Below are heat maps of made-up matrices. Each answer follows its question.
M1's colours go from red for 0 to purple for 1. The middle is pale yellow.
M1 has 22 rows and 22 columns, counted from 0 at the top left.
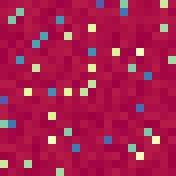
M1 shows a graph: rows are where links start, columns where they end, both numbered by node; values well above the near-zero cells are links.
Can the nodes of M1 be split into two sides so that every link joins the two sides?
yes
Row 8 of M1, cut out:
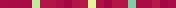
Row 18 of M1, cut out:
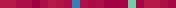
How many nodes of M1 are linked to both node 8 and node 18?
1
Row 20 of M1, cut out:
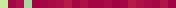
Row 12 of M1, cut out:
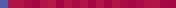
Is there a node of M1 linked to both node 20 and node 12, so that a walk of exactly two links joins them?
yes
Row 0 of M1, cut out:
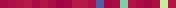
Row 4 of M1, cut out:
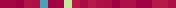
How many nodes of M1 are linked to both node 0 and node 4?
0
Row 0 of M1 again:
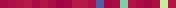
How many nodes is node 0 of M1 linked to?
3
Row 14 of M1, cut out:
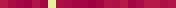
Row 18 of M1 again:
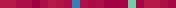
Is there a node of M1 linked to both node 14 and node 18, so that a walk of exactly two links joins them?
no
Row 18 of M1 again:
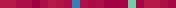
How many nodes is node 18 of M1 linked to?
2
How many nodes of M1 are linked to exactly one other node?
8
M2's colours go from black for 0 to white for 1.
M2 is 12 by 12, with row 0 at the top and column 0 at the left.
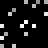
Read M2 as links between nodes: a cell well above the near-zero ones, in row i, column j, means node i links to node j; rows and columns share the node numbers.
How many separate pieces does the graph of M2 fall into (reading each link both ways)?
4
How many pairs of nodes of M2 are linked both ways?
8
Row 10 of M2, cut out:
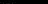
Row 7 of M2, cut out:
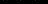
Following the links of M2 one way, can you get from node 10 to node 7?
no
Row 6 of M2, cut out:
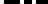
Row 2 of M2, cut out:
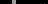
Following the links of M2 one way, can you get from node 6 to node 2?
yes
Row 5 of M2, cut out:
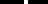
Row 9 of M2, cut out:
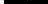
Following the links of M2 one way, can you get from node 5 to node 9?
yes
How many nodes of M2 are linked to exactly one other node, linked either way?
4
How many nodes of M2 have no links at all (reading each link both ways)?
3
